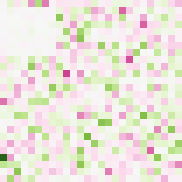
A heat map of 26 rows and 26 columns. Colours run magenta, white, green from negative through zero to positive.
Mirror symmetry: none. Odd patch: calmer, in the top left. Odd rows or columns: none. Grain: fine. Average level on the scale: 50%. Slope: none.
